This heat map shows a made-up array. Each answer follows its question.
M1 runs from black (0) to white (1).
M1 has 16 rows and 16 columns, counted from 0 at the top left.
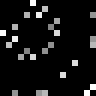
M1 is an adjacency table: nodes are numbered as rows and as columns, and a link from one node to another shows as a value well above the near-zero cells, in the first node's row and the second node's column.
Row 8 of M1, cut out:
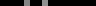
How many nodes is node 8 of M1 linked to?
2
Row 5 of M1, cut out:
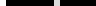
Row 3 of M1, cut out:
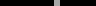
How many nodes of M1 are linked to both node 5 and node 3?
1
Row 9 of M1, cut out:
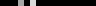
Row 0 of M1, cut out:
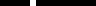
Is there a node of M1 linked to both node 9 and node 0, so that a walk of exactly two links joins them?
yes
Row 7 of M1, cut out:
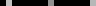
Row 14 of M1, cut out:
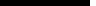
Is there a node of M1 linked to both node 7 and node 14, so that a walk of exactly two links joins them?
yes
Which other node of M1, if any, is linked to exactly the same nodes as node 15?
none
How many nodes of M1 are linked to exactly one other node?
6
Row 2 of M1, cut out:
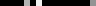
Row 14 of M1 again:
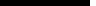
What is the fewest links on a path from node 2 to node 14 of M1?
2
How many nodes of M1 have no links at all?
2
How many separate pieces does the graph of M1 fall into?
5
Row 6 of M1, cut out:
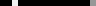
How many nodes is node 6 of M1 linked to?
2
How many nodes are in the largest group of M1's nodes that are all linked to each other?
3
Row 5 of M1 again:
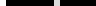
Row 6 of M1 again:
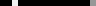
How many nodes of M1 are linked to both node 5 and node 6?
0
